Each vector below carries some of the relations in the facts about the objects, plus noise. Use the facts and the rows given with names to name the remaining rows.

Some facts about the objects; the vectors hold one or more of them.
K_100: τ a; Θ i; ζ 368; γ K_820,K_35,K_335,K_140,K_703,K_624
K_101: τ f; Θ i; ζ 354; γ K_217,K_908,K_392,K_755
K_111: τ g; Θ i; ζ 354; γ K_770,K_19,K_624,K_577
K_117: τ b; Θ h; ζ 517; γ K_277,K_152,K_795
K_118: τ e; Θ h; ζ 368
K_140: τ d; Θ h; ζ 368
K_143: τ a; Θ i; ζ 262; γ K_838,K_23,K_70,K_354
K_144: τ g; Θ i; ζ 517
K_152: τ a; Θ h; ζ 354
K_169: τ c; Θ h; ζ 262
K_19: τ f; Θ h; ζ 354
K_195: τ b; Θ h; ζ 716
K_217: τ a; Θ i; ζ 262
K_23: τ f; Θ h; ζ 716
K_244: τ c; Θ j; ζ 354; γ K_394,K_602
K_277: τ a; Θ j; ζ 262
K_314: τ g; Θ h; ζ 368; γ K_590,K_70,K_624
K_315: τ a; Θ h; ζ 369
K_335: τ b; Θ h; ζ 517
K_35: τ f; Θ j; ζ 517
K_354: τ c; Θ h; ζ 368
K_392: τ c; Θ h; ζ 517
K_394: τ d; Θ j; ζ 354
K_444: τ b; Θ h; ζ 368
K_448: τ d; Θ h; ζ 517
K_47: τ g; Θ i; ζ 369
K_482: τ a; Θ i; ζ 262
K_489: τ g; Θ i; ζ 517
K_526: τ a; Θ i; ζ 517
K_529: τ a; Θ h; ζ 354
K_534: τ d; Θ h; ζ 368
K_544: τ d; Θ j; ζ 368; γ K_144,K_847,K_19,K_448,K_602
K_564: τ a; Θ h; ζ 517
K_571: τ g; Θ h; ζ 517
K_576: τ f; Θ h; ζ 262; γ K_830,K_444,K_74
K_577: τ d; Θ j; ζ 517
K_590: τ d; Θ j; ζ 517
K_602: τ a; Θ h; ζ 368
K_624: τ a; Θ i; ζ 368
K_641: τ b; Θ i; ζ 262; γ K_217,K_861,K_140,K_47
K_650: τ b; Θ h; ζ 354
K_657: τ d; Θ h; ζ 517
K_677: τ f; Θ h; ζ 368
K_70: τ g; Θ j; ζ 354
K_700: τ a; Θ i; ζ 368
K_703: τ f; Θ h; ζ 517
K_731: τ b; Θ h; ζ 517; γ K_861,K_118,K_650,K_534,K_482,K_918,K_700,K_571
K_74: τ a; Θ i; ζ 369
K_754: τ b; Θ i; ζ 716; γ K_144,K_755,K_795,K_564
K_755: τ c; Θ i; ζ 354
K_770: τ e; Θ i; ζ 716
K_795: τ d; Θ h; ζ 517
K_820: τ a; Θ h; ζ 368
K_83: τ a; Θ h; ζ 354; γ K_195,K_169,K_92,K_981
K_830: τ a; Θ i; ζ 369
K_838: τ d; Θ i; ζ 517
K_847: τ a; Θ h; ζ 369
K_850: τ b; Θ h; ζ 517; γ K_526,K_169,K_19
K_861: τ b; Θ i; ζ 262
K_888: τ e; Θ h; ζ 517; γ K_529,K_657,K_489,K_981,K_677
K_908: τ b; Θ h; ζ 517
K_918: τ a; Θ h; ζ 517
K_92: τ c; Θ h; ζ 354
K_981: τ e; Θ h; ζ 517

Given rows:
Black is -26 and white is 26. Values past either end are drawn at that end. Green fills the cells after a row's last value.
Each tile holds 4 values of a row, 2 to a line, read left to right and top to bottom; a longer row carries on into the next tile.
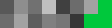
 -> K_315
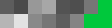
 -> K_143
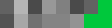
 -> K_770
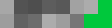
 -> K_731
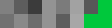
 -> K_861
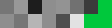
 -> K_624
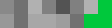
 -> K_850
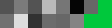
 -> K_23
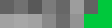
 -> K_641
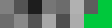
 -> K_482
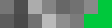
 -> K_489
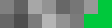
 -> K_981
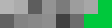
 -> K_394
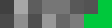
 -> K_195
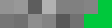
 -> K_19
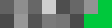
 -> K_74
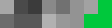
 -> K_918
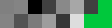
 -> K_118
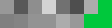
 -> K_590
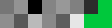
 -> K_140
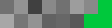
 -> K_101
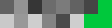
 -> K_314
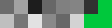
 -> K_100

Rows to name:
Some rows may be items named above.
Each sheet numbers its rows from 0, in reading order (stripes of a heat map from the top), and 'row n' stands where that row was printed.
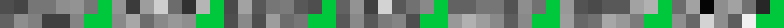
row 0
K_277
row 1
K_838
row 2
K_195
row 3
K_47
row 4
K_576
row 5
K_731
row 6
K_820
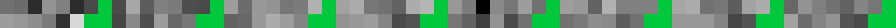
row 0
K_354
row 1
K_195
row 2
K_526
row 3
K_244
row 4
K_650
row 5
K_19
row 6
K_244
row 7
K_83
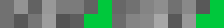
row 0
K_92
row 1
K_169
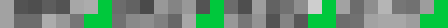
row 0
K_731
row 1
K_217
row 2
K_117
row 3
K_577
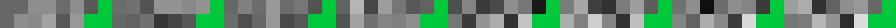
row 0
K_169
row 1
K_152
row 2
K_529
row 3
K_770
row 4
K_677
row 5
K_544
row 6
K_444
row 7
K_602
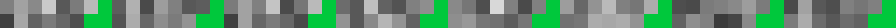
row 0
K_847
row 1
K_770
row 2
K_847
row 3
K_888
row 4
K_70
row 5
K_577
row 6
K_277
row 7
K_754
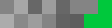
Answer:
K_111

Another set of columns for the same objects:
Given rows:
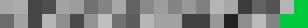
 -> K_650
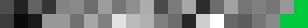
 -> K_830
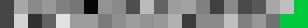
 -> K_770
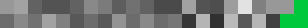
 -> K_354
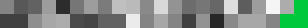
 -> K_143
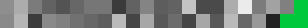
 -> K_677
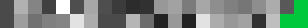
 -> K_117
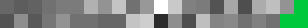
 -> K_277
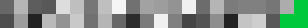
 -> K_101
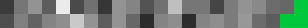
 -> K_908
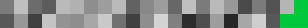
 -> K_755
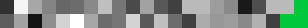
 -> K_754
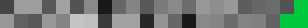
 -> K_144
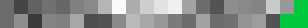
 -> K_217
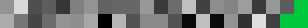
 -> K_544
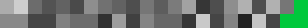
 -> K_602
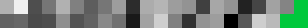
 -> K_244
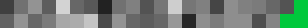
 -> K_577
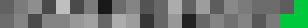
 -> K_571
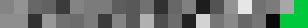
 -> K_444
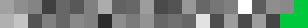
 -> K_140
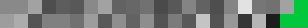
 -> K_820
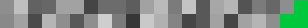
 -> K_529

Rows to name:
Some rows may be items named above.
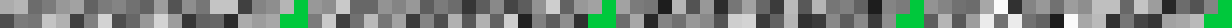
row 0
K_70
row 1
K_624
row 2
K_731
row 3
K_111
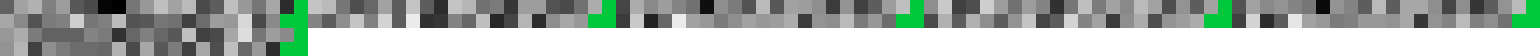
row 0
K_888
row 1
K_83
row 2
K_770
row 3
K_152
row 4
K_770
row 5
K_677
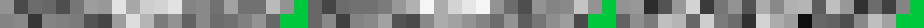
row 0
K_861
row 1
K_217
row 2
K_19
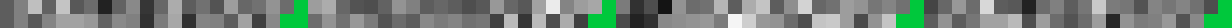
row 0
K_590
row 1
K_354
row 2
K_47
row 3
K_577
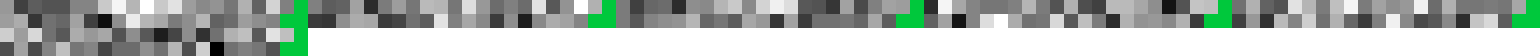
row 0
K_641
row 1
K_143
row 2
K_169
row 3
K_754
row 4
K_101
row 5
K_314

